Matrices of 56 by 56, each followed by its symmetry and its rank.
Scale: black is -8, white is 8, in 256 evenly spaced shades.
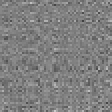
neither, rank five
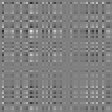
symmetric, rank one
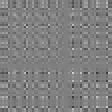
symmetric, rank two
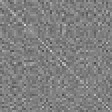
symmetric, rank five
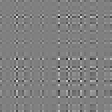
symmetric, rank one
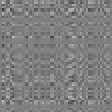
neither, rank two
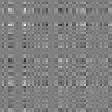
symmetric, rank two
